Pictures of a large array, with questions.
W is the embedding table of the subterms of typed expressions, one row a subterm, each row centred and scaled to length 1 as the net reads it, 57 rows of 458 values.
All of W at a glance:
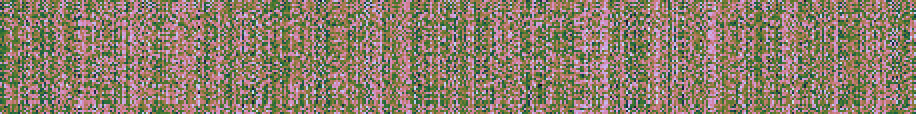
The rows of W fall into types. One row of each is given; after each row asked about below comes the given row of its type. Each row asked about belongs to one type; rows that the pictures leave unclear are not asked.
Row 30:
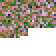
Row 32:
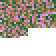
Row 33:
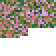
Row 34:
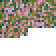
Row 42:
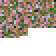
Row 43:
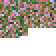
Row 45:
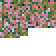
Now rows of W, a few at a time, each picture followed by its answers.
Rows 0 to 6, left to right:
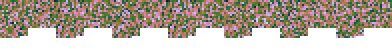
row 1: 34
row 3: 34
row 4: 30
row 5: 43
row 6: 42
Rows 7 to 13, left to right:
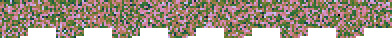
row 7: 32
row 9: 30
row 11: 33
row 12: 33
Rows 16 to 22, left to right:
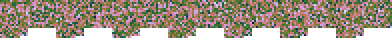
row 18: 42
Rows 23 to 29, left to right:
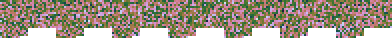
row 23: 32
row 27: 45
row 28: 34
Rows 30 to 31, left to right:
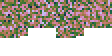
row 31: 43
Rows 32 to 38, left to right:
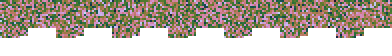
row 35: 30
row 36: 32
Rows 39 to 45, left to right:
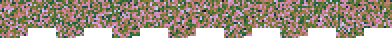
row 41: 32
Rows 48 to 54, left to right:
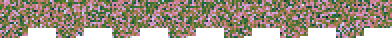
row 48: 43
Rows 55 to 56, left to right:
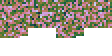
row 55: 33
